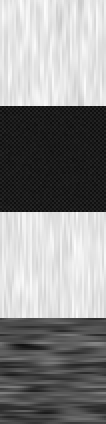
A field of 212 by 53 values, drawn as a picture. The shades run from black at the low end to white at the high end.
The table splits into 4 rows of 1 panel. Panel 1,1: very high, streaked downward, faint in contrast. Panel 2,1: very low, checkered, faint in contrast. Panel 3,1: very high, streaked downward, faint in contrast. Panel 4,1: low, streaked across.
